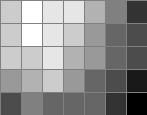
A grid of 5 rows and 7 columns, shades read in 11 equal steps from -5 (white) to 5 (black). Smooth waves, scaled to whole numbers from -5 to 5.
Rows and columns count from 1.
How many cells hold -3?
6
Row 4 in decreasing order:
4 2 1 -1 -1 -2 -3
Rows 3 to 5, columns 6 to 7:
1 2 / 2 4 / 3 5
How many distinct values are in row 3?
6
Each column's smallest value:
-3 -5 -4 -4 -2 0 2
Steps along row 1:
down up same up up up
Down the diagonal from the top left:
-3 -5 -4 -1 1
